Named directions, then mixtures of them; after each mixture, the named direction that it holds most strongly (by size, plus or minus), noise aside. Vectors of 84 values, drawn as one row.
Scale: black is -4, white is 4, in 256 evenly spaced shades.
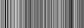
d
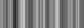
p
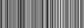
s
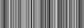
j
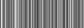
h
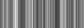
p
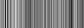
d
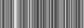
h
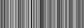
j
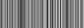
s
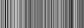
d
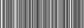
h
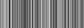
j
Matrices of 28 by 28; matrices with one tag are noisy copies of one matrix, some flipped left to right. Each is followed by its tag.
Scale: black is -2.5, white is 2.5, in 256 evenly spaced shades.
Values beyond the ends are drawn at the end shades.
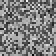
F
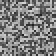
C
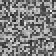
C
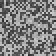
F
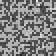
C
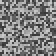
C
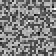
C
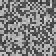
F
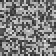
C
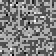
C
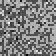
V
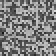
C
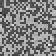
F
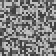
C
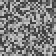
F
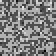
C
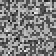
C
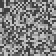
F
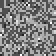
F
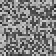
V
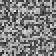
C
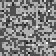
C
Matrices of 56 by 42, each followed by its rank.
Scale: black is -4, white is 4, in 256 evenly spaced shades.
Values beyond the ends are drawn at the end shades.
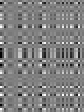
one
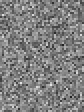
full rank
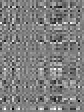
three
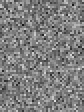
full rank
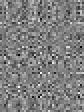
five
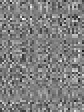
five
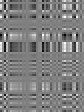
one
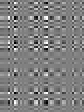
one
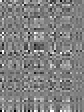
three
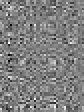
five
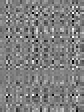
three
